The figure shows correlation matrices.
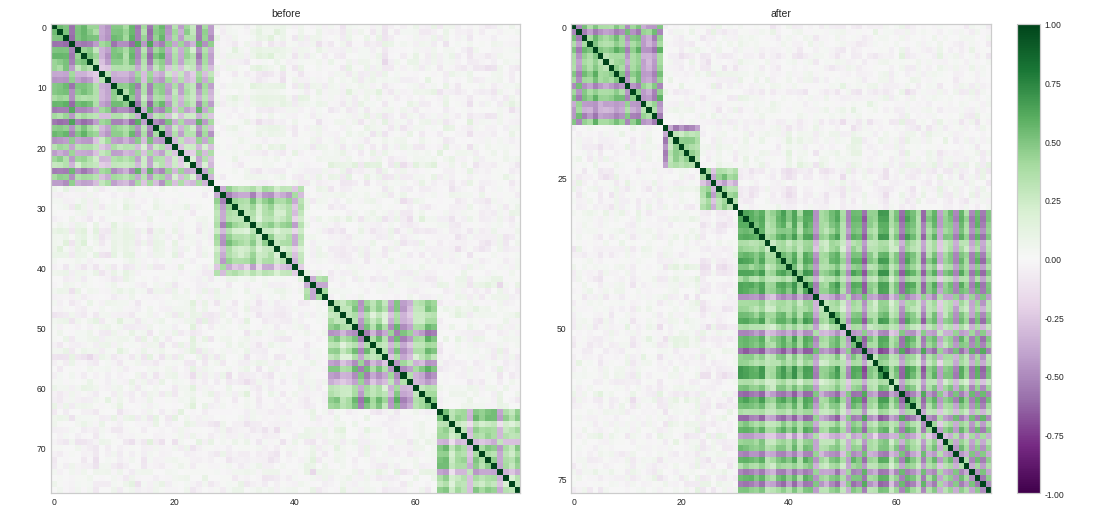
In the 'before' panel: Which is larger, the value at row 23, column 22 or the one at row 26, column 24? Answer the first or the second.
the second
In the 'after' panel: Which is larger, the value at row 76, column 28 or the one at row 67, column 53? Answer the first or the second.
the second
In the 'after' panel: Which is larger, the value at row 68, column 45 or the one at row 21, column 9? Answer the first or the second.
the first
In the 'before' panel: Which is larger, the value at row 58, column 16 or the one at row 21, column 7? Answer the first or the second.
the first
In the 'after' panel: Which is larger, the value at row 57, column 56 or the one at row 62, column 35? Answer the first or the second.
the second
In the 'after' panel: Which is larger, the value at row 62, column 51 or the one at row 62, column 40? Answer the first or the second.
the second
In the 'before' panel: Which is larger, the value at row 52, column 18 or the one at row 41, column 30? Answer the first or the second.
the second
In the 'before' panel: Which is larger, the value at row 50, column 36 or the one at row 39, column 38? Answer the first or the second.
the second
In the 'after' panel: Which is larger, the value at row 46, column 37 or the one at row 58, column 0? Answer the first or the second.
the first
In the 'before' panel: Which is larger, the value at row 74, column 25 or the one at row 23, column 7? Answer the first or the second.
the second
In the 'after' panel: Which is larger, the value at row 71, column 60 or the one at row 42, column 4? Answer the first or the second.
the second
